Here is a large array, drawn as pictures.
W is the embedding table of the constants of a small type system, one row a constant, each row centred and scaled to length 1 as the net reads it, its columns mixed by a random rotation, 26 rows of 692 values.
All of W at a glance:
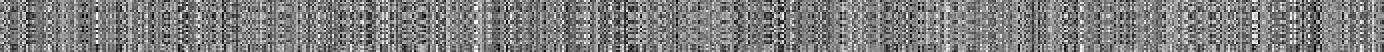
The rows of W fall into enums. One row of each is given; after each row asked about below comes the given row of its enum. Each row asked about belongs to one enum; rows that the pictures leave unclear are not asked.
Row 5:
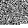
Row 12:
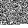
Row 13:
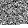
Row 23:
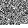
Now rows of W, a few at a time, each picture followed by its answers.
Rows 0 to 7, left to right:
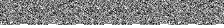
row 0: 12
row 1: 23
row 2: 13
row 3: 23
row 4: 23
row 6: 12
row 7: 13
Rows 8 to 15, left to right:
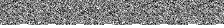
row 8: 13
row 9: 12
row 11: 23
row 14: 5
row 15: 13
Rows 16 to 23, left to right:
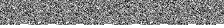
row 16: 23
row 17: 12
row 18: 12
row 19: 23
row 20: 13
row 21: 12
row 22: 5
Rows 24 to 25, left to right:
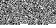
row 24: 5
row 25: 23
